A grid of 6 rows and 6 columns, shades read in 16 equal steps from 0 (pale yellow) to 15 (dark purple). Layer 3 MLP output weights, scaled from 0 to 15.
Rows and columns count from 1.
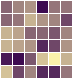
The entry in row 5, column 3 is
10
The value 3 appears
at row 5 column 4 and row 6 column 1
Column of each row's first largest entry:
4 6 5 4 2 4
